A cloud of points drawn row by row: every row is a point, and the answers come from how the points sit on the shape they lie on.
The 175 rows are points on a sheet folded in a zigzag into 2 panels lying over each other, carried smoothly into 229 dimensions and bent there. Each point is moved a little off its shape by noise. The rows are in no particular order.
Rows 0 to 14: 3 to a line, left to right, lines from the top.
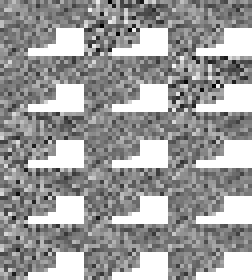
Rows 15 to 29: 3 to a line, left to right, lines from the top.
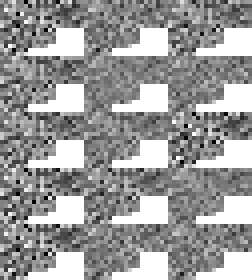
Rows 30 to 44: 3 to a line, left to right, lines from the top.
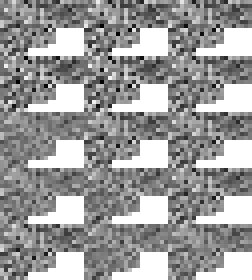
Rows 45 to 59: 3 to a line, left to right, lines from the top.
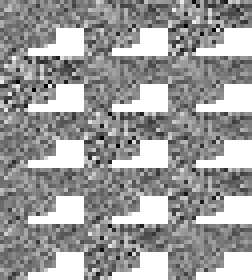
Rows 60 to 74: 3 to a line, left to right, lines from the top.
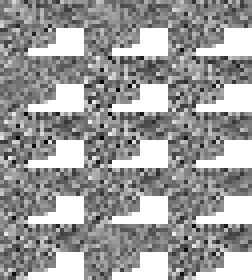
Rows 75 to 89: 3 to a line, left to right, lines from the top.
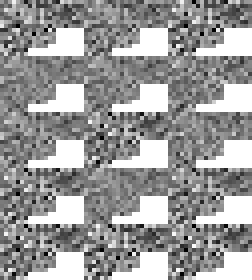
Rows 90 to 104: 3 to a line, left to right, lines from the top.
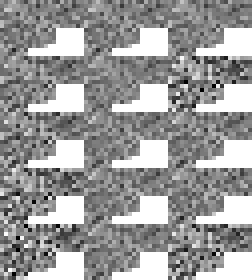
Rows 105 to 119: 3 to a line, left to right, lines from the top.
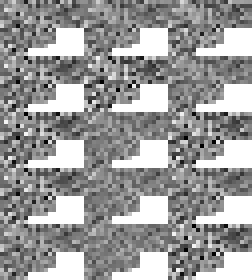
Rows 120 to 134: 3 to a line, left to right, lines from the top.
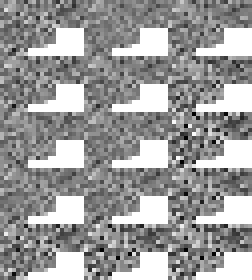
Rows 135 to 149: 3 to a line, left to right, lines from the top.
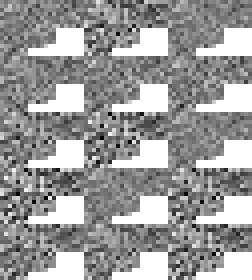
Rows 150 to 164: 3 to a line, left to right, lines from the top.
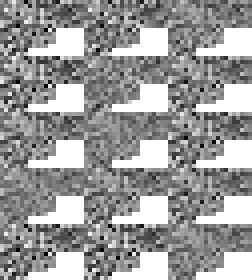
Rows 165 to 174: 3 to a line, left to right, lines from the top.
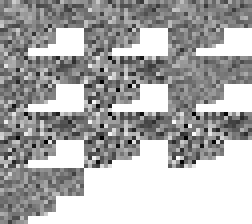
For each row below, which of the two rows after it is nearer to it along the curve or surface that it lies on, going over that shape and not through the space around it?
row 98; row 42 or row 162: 162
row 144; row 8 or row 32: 32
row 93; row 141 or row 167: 141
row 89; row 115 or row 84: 84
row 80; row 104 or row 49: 104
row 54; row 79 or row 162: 162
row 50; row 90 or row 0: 0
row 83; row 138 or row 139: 139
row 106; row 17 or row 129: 17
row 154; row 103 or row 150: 103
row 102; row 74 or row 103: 74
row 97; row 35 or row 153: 35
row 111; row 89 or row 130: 89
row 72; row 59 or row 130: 130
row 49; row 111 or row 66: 66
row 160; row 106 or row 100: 100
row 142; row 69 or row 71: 71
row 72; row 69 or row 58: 58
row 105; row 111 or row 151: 111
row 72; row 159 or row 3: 3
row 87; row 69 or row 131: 131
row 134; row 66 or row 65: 66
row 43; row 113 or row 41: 41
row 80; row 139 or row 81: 139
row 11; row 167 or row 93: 93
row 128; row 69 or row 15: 15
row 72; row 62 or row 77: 77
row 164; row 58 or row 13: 58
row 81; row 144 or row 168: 144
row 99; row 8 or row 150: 150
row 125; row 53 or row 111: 111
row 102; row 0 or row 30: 30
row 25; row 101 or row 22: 22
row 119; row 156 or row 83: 156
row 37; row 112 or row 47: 47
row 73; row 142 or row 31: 31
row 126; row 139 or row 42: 42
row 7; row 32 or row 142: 32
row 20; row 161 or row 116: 161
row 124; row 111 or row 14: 111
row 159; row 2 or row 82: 82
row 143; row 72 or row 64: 64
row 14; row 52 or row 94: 52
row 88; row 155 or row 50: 155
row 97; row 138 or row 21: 21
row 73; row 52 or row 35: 52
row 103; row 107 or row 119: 119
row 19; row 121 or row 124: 121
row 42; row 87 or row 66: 66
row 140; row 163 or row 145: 145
